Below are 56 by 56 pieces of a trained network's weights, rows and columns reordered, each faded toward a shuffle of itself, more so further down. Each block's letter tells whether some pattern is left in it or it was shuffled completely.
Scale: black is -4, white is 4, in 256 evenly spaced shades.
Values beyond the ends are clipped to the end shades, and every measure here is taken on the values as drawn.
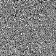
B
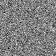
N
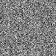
B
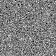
N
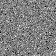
N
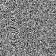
B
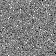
N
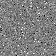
N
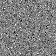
N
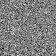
N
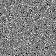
N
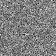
N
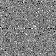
B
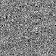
B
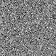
N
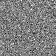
N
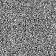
B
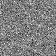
N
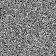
N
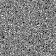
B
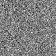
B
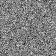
N
